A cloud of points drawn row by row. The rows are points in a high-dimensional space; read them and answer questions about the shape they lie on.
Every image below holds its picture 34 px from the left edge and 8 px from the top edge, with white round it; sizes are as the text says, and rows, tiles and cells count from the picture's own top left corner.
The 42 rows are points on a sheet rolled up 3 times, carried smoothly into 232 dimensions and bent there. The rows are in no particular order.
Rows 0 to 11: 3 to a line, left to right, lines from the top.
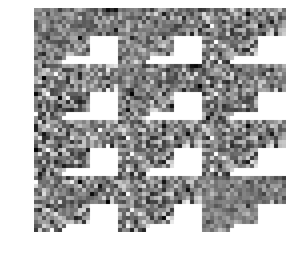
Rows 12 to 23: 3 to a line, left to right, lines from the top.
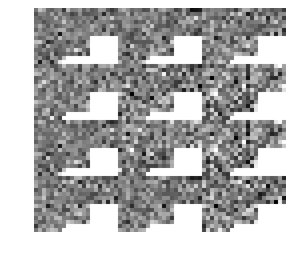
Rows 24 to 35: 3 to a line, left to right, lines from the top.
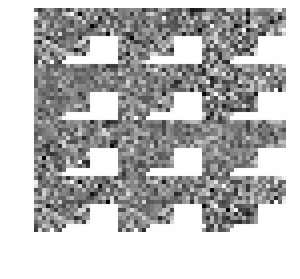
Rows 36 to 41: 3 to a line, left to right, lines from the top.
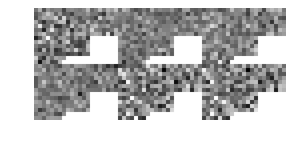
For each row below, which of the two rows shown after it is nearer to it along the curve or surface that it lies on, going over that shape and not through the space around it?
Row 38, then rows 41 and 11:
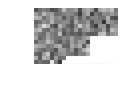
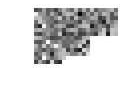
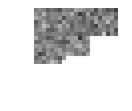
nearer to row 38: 11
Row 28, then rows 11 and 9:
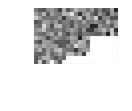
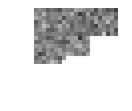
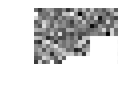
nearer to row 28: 11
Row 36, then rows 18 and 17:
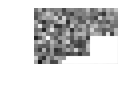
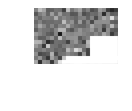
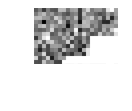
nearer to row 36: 18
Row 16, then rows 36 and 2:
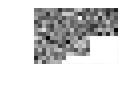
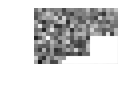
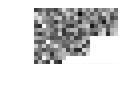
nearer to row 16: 2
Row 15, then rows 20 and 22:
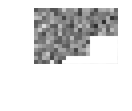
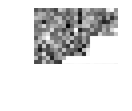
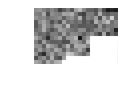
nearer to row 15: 22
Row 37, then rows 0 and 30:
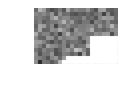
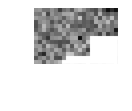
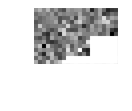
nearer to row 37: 0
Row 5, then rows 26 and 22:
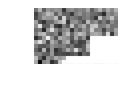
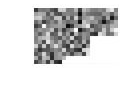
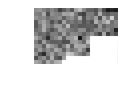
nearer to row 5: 22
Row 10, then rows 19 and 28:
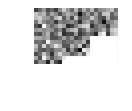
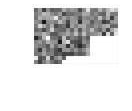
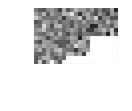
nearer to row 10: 19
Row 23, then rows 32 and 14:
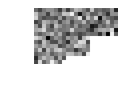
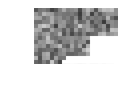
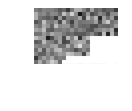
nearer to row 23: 14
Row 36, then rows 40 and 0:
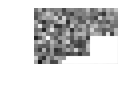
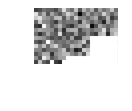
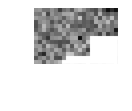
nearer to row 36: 0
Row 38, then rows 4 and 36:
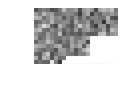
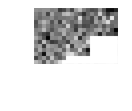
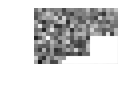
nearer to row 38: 36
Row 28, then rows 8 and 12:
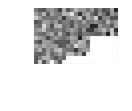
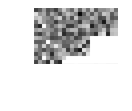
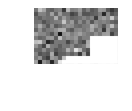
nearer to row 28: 12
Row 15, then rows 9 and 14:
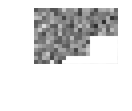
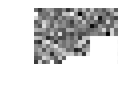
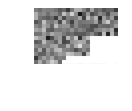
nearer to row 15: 14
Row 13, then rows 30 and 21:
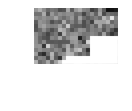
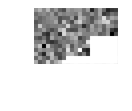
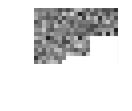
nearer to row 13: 21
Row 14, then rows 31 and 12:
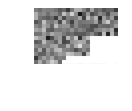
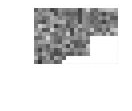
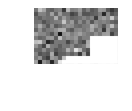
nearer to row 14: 12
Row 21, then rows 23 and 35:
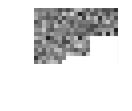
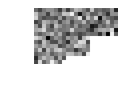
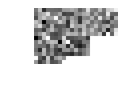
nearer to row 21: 23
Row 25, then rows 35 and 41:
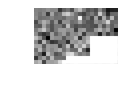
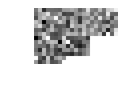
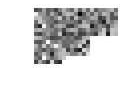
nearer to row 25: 41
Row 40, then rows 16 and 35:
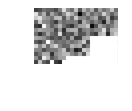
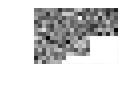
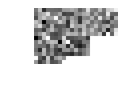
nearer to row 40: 16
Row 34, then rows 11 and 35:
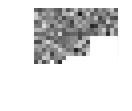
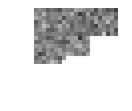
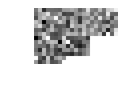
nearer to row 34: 11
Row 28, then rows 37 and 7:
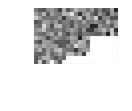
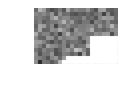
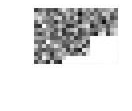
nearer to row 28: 37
